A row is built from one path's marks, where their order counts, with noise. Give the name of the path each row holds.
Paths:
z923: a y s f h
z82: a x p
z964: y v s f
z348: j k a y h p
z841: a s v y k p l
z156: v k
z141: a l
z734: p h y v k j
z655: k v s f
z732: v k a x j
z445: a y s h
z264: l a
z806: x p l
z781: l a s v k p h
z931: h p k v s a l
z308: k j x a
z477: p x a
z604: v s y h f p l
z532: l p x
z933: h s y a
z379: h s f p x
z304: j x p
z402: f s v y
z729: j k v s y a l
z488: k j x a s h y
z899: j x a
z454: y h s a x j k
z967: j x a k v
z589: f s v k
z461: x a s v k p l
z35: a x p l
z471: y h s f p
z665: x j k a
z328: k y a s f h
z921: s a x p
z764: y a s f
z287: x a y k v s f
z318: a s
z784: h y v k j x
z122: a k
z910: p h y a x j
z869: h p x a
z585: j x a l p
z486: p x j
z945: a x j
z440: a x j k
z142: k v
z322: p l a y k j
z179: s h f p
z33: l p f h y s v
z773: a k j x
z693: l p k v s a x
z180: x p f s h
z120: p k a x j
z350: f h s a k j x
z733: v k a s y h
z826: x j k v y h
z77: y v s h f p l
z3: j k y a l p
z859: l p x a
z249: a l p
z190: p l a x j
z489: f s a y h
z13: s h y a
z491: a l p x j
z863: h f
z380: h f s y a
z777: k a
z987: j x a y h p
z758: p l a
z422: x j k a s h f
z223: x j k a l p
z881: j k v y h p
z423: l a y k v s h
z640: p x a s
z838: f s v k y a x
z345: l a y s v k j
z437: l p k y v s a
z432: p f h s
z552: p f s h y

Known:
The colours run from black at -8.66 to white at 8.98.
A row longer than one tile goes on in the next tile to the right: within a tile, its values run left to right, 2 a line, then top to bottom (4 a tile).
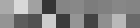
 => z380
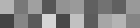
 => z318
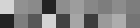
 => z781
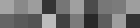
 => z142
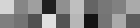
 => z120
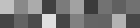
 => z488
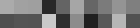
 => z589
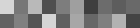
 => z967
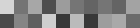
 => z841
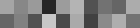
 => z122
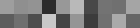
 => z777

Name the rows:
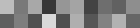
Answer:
z773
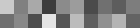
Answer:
z440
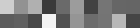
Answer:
z422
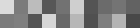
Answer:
z304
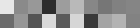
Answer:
z491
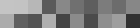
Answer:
z784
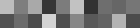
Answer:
z308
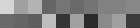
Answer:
z604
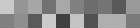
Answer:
z445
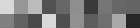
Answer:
z826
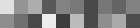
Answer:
z287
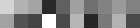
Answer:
z180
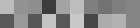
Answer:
z141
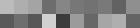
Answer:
z13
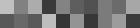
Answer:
z733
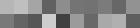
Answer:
z933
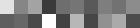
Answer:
z461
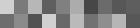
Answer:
z899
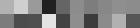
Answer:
z379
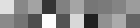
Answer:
z640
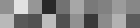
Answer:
z863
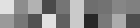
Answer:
z486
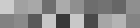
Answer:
z923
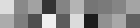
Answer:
z477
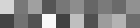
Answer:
z921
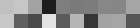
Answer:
z869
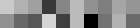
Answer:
z552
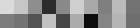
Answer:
z33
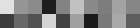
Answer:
z693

